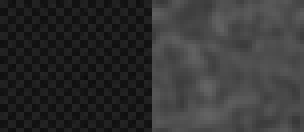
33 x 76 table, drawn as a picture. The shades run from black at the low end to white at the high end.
It is made of 1 by 2 panels. Panel 1,1: very low, checkered, faint in contrast. Panel 1,2: low, blotchy, faint in contrast.
